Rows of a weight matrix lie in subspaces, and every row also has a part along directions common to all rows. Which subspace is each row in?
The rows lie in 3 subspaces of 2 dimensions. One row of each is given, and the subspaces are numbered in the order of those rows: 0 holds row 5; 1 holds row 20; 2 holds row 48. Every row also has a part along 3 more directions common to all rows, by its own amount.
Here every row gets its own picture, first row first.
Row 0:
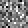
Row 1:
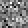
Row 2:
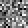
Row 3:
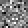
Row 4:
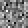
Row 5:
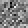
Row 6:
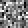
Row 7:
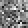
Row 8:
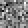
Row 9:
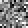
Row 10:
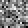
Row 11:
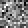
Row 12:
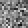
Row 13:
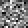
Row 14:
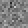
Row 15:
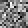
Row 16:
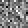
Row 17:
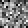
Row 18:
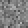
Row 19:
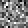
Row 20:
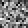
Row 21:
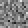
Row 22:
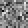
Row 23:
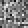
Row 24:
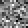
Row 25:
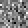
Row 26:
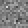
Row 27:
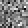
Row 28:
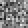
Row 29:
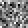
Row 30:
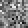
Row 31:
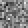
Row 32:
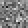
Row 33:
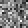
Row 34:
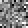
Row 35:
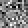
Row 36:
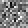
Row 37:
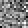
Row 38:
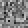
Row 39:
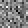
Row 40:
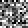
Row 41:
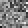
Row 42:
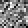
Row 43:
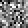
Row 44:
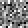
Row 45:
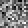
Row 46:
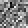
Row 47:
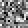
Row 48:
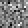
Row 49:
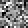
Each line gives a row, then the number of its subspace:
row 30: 2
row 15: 0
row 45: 2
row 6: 1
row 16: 1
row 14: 0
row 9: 0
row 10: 2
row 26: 0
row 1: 0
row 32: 0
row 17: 2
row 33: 1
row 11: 1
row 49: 1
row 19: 1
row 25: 1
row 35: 2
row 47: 1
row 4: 1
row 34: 0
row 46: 0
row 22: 1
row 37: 0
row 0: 1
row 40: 2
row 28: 1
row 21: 1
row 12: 2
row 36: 0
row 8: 1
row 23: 1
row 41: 0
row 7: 2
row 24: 0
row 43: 2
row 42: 0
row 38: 1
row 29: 2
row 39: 1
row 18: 2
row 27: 2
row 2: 2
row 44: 2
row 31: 1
